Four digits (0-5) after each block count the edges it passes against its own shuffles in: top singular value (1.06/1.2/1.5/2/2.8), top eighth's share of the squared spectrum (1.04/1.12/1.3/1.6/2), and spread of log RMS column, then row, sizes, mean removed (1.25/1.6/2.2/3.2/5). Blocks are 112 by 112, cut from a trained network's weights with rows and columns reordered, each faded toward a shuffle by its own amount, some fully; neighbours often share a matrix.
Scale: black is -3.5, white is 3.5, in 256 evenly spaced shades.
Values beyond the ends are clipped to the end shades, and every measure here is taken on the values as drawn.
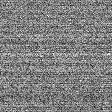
4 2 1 1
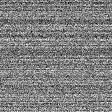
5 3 1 2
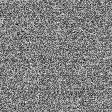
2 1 0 0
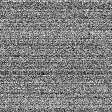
4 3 0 1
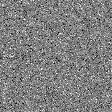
1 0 0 0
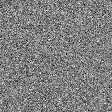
0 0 0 0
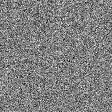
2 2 0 0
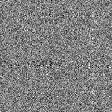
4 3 1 2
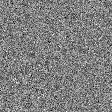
0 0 0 0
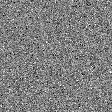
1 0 0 0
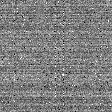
4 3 2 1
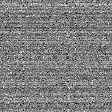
4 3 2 1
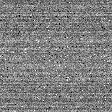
4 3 1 1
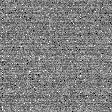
3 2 1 0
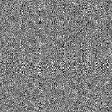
4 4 3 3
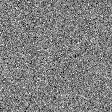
0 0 0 0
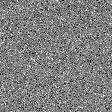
1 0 0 0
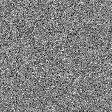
0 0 0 0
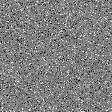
3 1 0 1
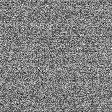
2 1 0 0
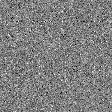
2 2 0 1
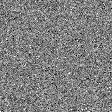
2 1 0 0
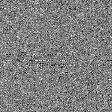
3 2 0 2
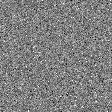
0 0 0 0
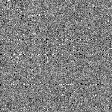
3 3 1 2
